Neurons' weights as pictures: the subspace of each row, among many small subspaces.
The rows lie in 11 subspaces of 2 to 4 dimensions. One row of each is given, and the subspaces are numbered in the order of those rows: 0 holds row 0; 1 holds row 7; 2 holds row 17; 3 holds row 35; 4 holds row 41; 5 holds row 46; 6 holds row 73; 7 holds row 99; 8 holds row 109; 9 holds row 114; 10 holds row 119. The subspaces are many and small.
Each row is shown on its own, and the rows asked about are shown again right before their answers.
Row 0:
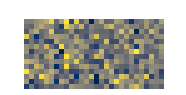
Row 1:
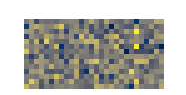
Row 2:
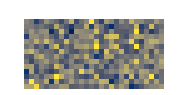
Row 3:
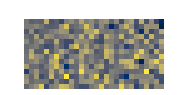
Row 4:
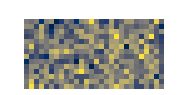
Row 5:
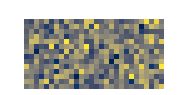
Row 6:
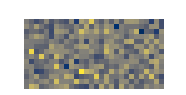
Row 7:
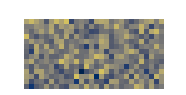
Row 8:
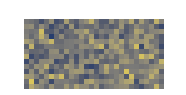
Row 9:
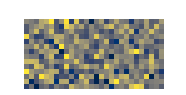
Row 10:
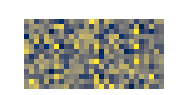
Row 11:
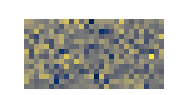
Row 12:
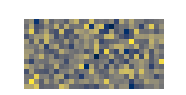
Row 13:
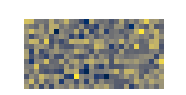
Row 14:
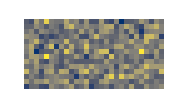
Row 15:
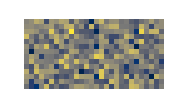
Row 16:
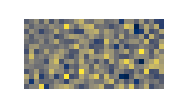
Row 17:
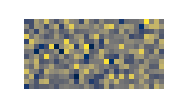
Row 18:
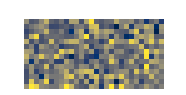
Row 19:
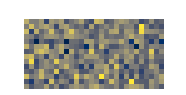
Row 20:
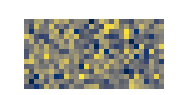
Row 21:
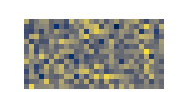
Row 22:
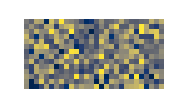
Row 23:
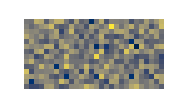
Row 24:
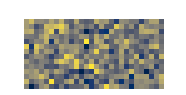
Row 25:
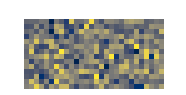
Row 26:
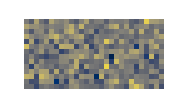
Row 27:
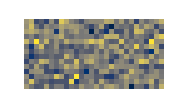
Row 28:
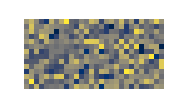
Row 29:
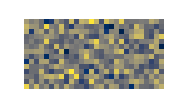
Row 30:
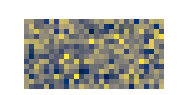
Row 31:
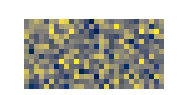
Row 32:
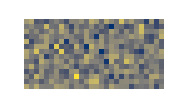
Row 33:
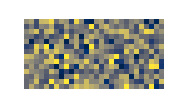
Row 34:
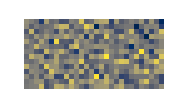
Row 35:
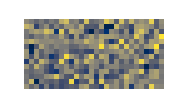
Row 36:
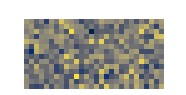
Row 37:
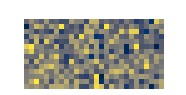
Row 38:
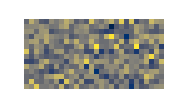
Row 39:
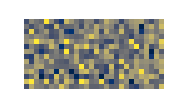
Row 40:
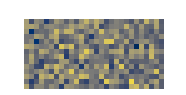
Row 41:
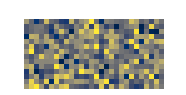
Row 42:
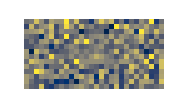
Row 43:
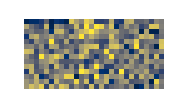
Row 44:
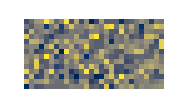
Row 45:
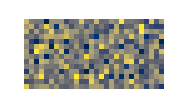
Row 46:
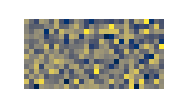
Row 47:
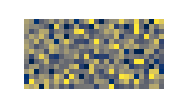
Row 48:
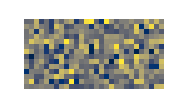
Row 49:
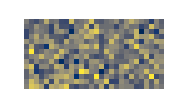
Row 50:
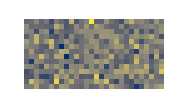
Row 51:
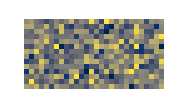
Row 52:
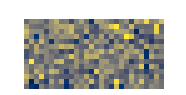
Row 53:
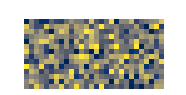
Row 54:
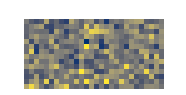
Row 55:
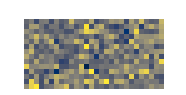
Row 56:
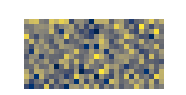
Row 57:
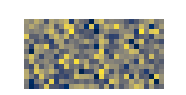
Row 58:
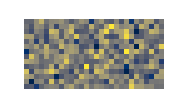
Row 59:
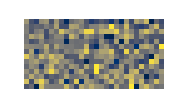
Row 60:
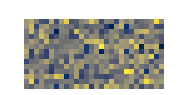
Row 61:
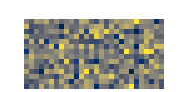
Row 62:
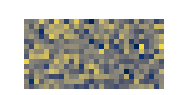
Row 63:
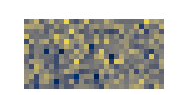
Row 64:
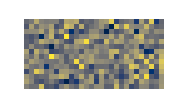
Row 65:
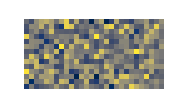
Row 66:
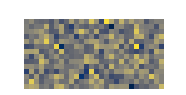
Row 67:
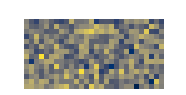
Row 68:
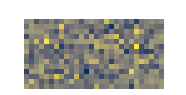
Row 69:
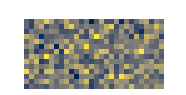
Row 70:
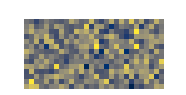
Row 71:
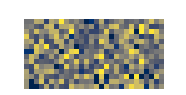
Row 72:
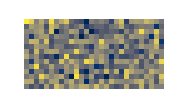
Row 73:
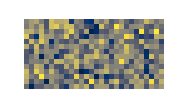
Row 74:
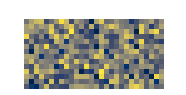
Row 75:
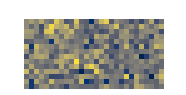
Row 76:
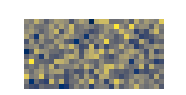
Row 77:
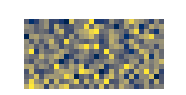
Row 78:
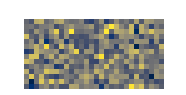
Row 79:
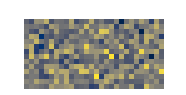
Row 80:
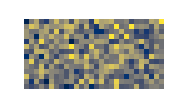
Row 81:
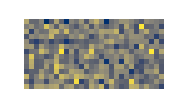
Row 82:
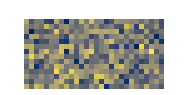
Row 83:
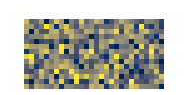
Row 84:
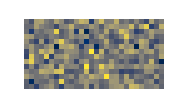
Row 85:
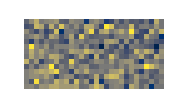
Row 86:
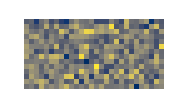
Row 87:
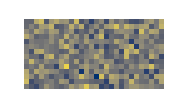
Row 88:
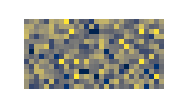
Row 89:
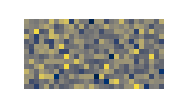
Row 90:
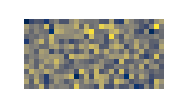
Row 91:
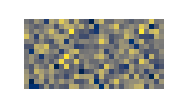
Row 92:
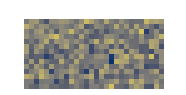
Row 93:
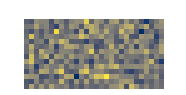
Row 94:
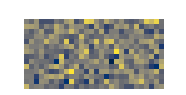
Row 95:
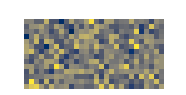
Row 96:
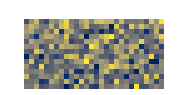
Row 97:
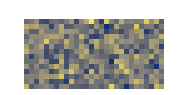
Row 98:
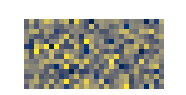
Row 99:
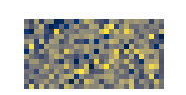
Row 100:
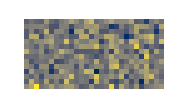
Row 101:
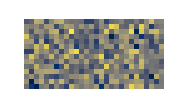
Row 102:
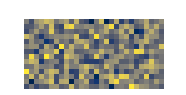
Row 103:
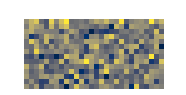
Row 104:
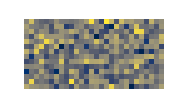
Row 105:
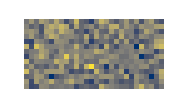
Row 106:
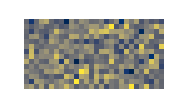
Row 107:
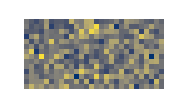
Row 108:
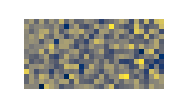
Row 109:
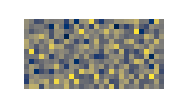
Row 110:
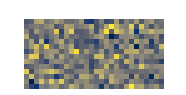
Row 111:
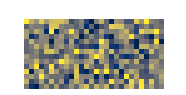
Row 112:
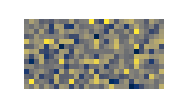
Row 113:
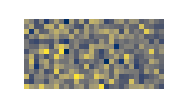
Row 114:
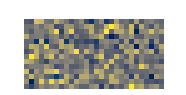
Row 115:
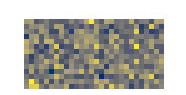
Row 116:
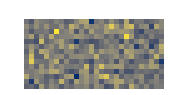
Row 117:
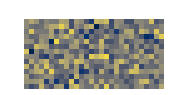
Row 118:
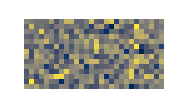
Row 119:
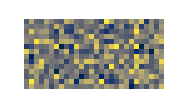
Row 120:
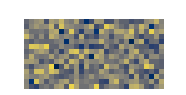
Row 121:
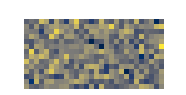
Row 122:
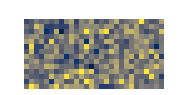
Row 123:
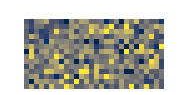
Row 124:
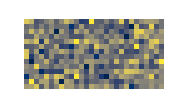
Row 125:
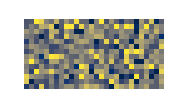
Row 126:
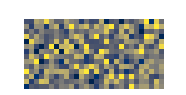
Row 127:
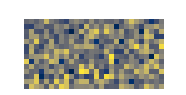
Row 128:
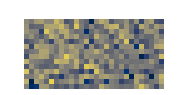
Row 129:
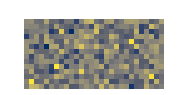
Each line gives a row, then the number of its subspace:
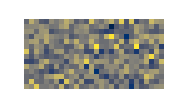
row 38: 5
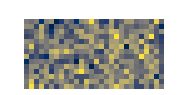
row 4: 7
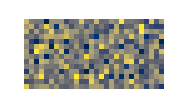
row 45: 2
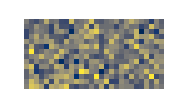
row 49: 4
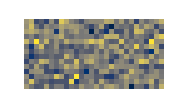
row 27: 9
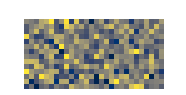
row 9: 0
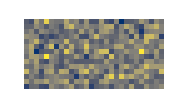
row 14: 0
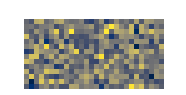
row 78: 9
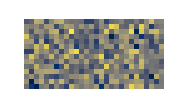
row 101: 9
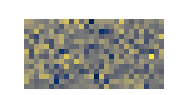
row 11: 0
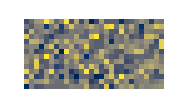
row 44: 2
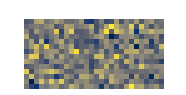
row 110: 9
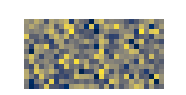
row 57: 4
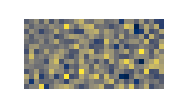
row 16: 8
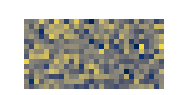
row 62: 7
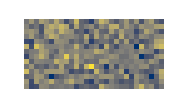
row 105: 7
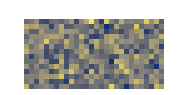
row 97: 2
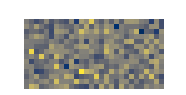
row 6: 8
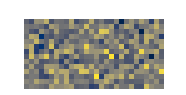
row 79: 0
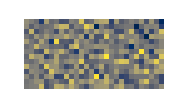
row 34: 8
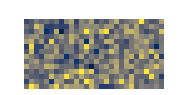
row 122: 7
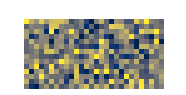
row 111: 5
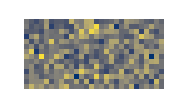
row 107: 6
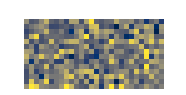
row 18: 5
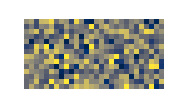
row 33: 2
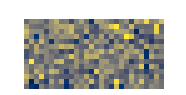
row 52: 5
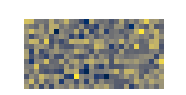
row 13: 6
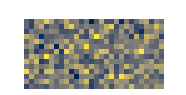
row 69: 0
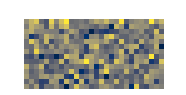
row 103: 5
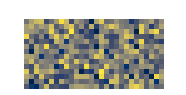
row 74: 4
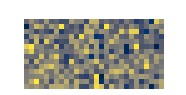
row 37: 3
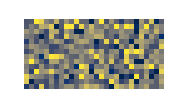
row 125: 8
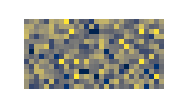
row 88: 4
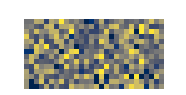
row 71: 9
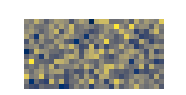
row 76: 5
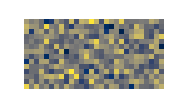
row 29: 10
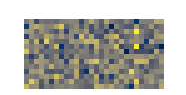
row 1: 3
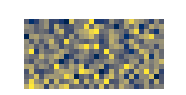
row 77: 1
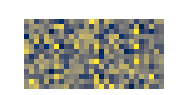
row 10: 3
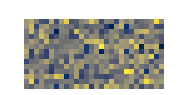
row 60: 7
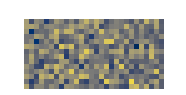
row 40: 10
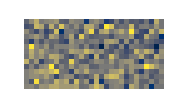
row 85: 3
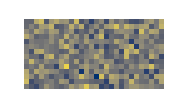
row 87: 8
